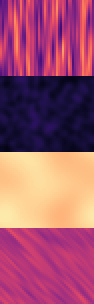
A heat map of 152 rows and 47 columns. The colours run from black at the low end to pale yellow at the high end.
The table splits into 4 rows of 1 panel. Panel 1,1: middling, streaked downward, strong in contrast. Panel 2,1: very low, blotchy, faint in contrast. Panel 3,1: very high, smooth, faint in contrast. Panel 4,1: middling, slanting down to the right, faint in contrast.
